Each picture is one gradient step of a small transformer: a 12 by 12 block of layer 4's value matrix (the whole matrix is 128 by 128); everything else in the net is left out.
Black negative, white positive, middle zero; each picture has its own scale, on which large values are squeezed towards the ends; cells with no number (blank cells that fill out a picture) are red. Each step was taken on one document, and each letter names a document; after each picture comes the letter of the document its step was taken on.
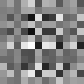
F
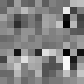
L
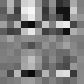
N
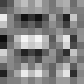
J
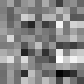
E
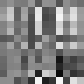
F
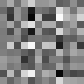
F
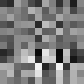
F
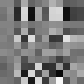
F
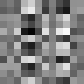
N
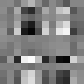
N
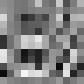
J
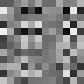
J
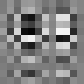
N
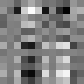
N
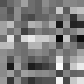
E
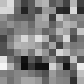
J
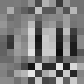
F
